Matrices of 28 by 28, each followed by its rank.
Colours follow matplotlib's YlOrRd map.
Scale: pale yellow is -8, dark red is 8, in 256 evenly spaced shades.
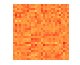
five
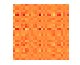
two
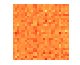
five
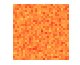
full rank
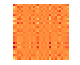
two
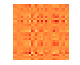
two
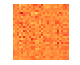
five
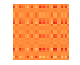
one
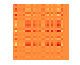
one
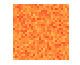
full rank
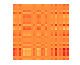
one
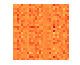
five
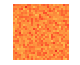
full rank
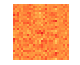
five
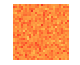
full rank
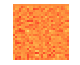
five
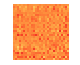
five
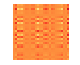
one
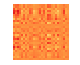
two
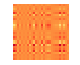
one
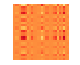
one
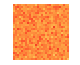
full rank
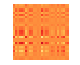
one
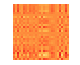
two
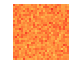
full rank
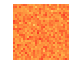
full rank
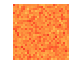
full rank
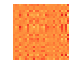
two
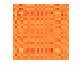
two
